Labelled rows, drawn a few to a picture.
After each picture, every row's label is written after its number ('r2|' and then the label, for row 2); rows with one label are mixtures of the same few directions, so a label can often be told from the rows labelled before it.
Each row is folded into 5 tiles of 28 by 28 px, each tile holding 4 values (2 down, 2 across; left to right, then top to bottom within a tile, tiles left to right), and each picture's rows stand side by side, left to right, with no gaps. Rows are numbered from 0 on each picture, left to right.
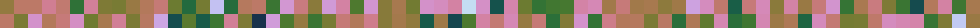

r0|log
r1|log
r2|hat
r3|hat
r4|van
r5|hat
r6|log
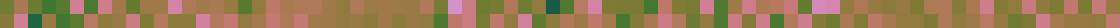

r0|log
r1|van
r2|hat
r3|hat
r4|hat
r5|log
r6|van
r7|hat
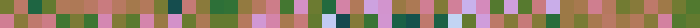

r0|van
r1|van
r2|van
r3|log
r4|hat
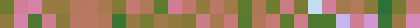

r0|van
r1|van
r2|van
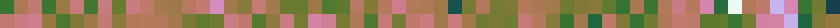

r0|hat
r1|log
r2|hat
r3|van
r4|log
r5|van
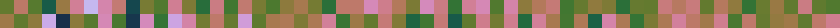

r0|van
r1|hat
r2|van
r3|hat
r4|log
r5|log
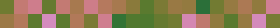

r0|van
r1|log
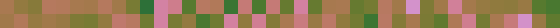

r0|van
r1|hat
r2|van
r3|hat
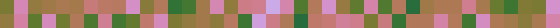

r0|van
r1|hat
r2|hat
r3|van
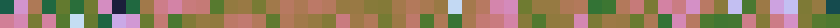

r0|log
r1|hat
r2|van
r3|van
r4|hat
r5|van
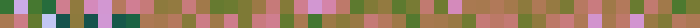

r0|van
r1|van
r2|hat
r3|van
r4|log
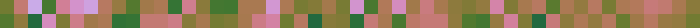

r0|van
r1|van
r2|log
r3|log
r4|van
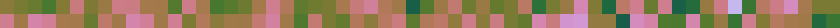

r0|hat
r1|van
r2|van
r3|log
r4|log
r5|van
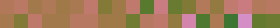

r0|log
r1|van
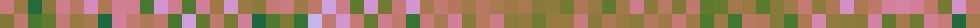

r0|hat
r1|van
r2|log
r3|log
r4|hat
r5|log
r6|log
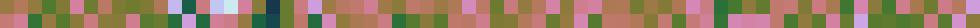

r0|log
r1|van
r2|van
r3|log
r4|van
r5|hat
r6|hat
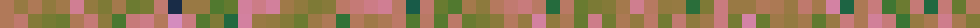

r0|log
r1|van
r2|van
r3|van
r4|van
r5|van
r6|hat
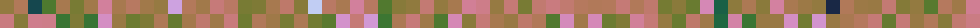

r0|van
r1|van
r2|van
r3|log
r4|log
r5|van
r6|van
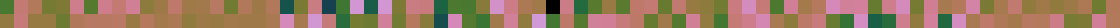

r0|hat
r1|hat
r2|hat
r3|van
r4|hat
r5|log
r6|hat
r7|log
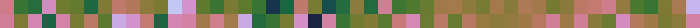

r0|van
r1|hat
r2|log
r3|log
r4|van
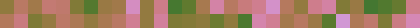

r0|van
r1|hat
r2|van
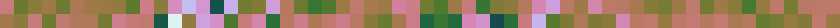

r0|van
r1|log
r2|hat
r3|log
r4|van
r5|hat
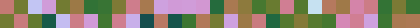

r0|van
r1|hat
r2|van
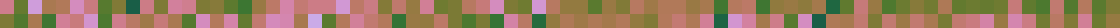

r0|van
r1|van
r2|log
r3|log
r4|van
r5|hat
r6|log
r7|hat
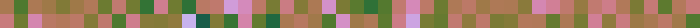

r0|hat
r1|van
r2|van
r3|log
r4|log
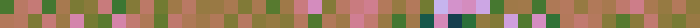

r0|log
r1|hat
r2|van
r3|hat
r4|log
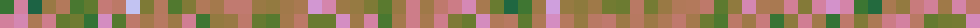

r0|van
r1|van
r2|van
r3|van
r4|hat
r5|log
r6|hat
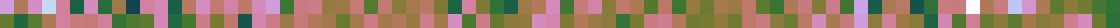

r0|hat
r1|hat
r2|hat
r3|van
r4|hat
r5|log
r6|van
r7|hat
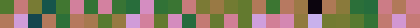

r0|log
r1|van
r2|van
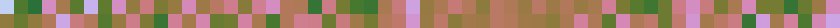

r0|hat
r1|log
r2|van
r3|van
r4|van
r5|van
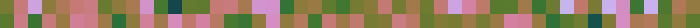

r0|van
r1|hat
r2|log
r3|hat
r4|hat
